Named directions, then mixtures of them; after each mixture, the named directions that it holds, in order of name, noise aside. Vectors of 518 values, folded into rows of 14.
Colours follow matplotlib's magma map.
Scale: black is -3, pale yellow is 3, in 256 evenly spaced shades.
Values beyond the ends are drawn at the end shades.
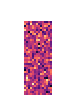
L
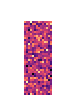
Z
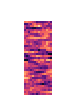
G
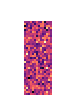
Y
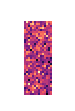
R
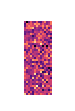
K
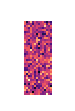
L, R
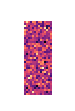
K, Y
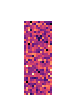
Z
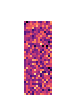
K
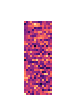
G, K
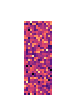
Z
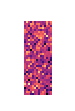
R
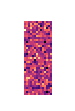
L, Y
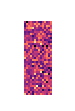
K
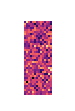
K, Z
